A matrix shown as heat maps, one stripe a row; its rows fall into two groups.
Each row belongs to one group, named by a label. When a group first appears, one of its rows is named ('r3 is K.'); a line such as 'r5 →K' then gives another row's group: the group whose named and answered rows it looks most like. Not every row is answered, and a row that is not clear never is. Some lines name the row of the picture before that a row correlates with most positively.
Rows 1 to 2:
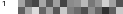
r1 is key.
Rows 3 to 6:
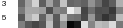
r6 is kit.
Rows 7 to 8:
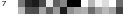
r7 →kit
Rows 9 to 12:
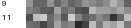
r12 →kit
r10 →kit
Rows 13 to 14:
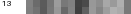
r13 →kit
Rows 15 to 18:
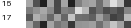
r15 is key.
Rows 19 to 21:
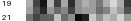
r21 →kit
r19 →key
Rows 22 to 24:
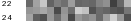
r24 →key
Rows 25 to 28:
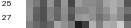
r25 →key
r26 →key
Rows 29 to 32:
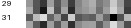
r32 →key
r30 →key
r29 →key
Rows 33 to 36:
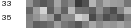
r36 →kit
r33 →kit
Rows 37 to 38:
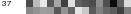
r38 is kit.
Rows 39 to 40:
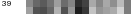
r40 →kit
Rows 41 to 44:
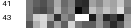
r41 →kit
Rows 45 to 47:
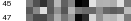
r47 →kit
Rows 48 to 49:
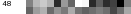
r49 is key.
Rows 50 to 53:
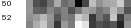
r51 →key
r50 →kit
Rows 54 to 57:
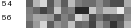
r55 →kit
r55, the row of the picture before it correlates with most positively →50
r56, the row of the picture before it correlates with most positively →53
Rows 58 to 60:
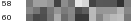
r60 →kit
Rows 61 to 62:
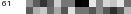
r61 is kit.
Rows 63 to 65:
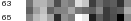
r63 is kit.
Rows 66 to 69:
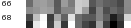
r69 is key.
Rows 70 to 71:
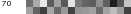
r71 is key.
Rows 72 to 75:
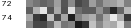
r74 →key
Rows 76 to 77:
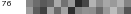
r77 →key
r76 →kit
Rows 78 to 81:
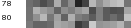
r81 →kit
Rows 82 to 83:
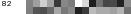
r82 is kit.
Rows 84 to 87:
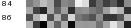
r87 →key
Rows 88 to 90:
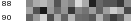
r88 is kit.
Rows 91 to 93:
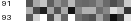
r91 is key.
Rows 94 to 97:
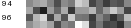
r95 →key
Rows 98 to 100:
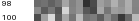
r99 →kit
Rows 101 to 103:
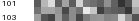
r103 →key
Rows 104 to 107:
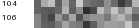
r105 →kit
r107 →kit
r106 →key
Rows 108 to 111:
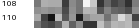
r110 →key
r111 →kit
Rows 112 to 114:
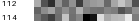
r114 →kit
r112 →key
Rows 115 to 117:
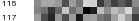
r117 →key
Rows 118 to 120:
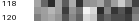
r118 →key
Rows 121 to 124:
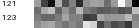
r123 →kit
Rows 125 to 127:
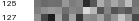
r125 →kit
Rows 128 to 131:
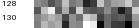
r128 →kit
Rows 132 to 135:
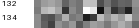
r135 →key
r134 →kit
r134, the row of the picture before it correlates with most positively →128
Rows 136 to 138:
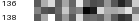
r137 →kit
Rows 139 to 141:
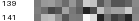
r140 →kit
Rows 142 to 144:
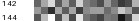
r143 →key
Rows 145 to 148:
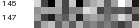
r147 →key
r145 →key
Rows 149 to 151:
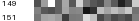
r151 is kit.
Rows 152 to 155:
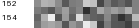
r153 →kit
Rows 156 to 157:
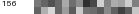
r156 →kit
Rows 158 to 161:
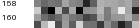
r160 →kit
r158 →kit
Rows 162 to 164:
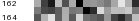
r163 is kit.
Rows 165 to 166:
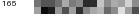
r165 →kit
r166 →key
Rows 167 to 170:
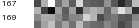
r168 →key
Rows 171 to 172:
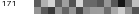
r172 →key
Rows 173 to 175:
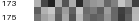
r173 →key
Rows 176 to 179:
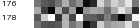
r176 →kit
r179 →kit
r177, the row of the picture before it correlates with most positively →173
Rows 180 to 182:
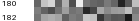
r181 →kit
